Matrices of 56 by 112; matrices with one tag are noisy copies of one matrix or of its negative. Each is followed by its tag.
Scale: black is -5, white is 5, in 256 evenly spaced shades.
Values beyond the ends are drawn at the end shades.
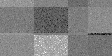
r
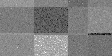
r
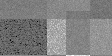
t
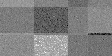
r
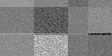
r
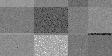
r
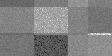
r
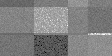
r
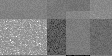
t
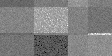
r
